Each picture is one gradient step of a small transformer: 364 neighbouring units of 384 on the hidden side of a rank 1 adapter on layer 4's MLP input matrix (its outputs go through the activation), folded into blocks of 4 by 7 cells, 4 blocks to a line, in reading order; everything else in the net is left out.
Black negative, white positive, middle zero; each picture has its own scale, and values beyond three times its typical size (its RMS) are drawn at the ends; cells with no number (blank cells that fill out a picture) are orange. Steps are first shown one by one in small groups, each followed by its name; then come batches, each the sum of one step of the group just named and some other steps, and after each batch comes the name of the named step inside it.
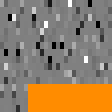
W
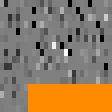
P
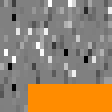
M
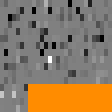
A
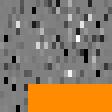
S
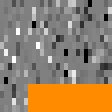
M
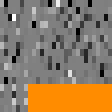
W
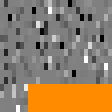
A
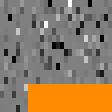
W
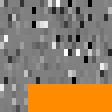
P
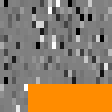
P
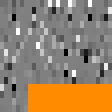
M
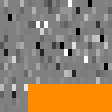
W
